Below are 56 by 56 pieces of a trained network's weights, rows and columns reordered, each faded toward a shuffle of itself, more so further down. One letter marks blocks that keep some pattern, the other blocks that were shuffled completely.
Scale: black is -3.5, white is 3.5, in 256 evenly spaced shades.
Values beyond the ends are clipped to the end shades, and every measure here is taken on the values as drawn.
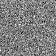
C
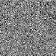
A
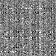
A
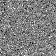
C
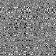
A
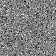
C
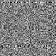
A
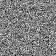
C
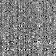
A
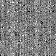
A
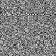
A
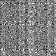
A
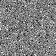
C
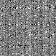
A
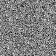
C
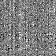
A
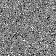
C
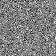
C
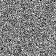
C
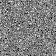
C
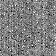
A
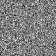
A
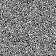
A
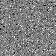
C
